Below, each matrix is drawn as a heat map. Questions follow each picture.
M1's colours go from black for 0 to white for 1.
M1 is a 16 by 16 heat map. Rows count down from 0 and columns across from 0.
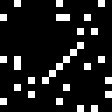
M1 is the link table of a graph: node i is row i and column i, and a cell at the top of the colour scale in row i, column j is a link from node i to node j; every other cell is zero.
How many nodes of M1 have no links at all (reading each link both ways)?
3
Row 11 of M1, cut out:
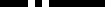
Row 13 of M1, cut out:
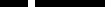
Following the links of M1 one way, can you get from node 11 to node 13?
yes
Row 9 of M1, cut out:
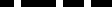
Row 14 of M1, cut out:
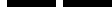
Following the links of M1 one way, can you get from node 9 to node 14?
yes
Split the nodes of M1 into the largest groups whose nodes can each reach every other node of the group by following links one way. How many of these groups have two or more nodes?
3
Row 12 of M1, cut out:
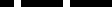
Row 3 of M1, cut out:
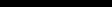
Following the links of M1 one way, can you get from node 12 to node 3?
no
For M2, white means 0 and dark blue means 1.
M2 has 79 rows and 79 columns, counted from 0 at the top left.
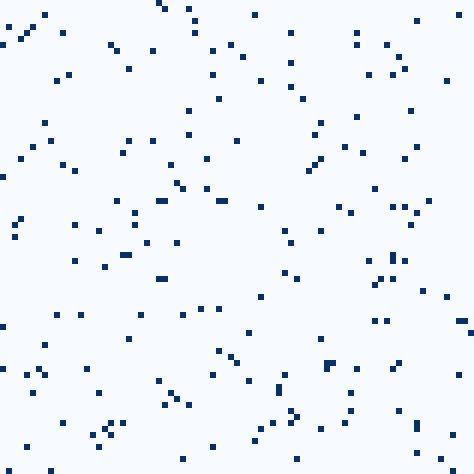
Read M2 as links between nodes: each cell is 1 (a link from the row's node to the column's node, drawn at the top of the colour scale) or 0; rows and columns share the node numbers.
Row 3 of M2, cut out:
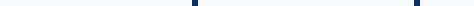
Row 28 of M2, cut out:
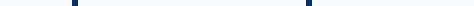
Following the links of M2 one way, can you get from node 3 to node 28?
yes
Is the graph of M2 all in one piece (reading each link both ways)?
yes
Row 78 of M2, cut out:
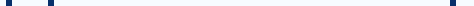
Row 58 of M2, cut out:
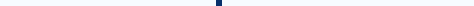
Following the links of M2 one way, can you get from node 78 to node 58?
yes
